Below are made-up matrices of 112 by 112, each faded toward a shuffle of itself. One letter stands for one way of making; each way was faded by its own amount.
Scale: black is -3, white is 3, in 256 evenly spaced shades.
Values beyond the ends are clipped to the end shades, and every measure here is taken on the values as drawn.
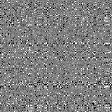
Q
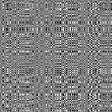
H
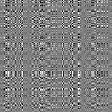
H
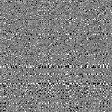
Q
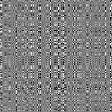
H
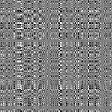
H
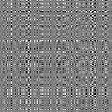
H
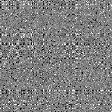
Q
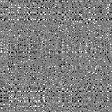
Q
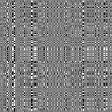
H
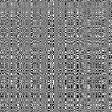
H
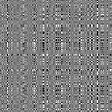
H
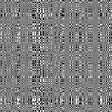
H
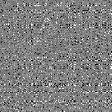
Q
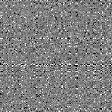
Q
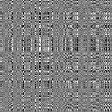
H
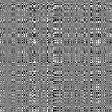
H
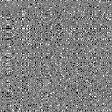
Q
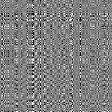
H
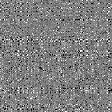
Q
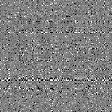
Q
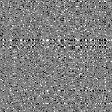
Q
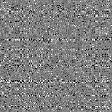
Q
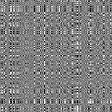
H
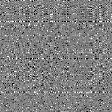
Q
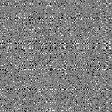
Q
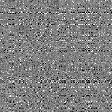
Q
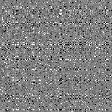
Q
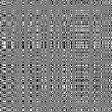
H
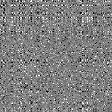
Q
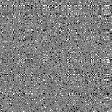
Q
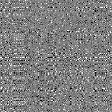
Q
